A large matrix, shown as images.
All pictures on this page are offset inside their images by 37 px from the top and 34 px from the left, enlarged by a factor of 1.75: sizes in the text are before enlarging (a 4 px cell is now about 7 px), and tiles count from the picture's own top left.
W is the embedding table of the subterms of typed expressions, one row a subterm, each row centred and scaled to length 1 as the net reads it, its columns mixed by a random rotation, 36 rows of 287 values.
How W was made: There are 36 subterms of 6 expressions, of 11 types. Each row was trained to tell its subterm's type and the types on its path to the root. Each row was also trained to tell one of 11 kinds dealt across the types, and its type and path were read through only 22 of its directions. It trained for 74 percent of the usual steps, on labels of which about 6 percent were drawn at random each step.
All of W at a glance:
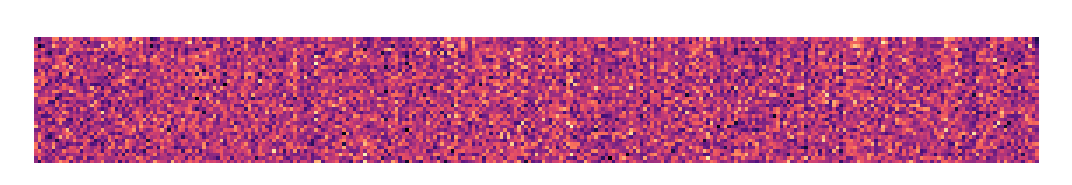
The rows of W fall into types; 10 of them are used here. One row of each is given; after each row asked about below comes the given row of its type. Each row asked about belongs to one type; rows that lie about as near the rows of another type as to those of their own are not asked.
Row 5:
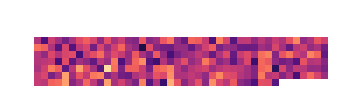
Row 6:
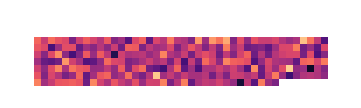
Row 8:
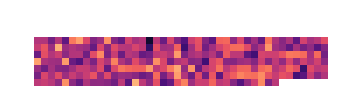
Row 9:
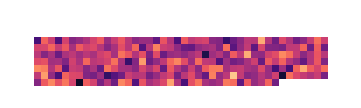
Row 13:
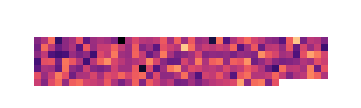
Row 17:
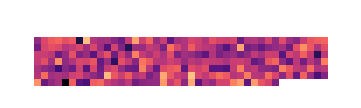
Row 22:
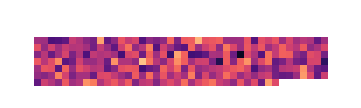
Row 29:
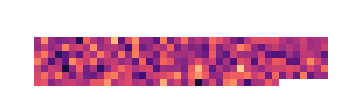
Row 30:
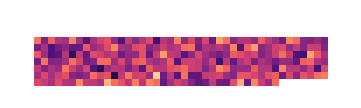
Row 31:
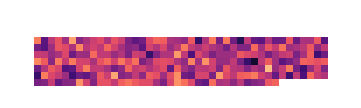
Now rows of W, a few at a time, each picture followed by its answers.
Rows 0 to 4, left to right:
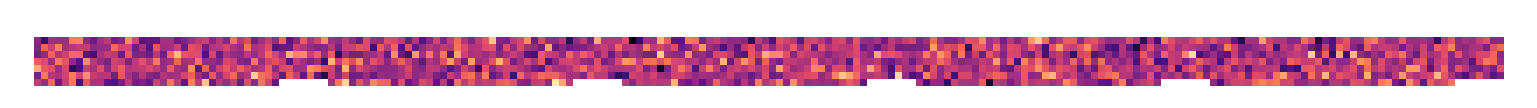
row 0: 9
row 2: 31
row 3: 17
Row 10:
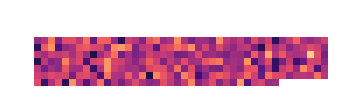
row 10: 17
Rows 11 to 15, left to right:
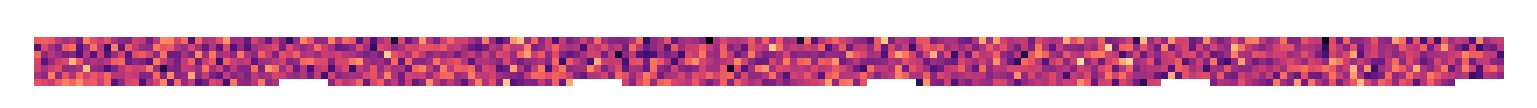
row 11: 29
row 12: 8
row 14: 22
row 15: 8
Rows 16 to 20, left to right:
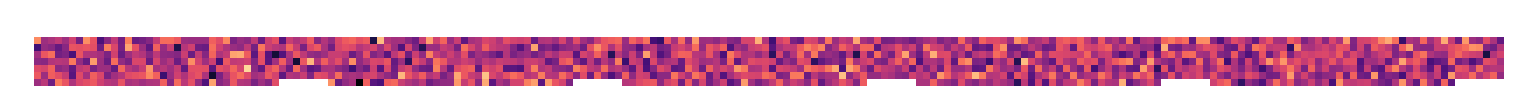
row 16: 29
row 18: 8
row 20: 6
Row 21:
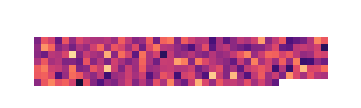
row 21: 9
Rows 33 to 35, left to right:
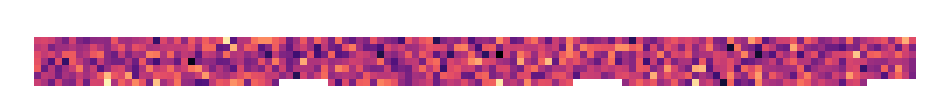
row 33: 30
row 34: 9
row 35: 5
